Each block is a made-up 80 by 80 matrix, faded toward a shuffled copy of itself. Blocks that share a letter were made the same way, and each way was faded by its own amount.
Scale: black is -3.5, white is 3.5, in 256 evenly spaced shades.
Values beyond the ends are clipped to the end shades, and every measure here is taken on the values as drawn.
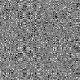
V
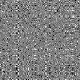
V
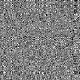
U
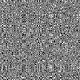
V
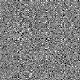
U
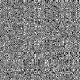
U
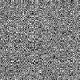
U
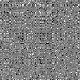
V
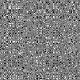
V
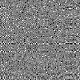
V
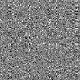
U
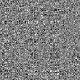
U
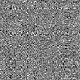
U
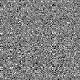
U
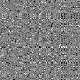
V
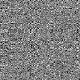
U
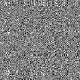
U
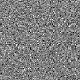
U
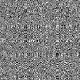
U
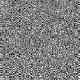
U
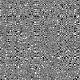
V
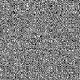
U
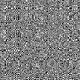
U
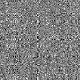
U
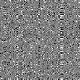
V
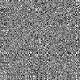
U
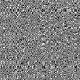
V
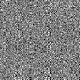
U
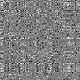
V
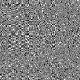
V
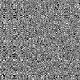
U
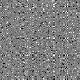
V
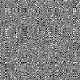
V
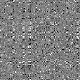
V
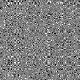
V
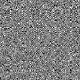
U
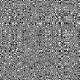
V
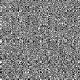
U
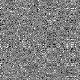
U
